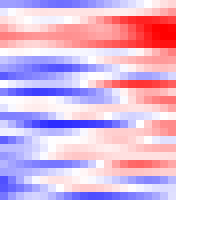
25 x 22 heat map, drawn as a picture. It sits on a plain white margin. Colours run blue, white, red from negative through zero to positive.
Average level on the scale: 50%. Slope: up to the top right. Mirror symmetry: none. Histogram: bell-shaped. Ninth with the highest average: top right. Grain: streaks across.
